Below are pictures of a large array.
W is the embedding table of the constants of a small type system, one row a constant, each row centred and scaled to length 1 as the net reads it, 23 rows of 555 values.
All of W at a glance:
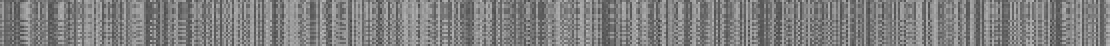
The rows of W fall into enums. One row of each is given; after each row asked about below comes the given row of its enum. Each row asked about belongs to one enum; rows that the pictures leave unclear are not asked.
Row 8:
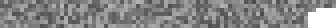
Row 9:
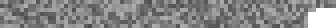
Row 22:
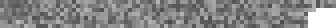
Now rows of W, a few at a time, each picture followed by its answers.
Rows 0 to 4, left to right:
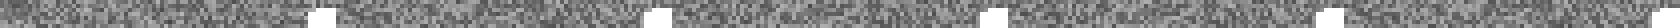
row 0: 22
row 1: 9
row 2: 8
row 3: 8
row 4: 9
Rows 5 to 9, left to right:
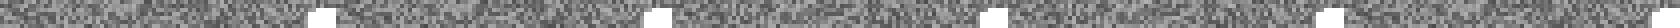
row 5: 9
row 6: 9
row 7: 8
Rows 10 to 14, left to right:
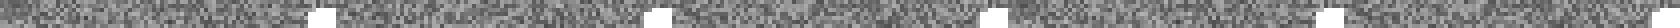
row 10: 22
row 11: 8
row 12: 9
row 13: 22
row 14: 9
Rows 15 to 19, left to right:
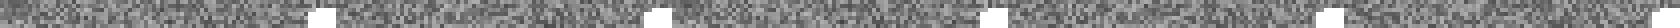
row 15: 22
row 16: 8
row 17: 22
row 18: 8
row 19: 9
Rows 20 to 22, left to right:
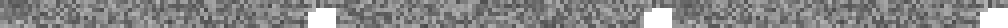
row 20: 22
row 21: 9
